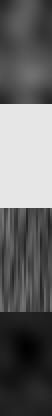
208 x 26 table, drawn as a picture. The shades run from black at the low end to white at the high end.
It is made of 4 by 1 panels. Panel 1,1: low, smooth. Panel 2,1: very high, flat. Panel 3,1: low, streaked downward. Panel 4,1: very low, smooth, faint in contrast.
